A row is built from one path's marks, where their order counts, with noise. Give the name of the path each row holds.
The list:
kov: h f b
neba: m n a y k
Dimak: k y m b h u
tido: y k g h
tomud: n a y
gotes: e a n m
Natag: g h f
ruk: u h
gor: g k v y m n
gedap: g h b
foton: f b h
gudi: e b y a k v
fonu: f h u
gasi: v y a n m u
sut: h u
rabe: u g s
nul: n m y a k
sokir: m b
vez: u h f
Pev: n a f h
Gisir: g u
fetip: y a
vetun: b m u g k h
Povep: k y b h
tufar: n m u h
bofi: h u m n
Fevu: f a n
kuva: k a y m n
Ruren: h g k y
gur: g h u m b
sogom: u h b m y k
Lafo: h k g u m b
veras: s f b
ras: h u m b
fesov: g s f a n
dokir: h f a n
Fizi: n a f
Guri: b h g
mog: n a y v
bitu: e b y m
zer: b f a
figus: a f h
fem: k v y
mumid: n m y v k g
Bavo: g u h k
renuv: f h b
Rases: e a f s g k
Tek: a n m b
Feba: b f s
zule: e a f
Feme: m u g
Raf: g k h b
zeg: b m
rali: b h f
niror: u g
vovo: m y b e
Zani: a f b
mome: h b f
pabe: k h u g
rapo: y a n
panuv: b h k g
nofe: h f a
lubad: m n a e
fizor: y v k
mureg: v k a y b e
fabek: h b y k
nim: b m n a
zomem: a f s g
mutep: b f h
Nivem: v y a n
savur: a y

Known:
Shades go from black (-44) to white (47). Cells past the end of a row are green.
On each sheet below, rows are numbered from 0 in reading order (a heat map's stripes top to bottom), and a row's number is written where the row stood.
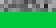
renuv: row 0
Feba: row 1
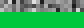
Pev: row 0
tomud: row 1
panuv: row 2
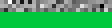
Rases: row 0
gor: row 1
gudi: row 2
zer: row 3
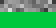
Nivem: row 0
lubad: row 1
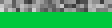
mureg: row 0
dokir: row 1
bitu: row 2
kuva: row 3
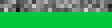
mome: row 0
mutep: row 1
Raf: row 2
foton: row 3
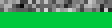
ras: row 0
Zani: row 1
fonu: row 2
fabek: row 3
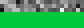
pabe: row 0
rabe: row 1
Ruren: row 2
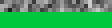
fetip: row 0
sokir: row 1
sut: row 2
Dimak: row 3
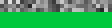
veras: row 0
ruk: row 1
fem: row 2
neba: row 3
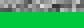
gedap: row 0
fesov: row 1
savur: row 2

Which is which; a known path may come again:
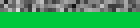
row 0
figus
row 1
vez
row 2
nofe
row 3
Fevu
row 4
Feme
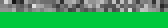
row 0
mumid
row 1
Povep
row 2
sokir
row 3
gur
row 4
Zani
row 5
tufar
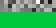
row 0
Gisir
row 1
Rases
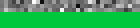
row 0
sut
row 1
nul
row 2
Ruren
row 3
tomud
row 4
rapo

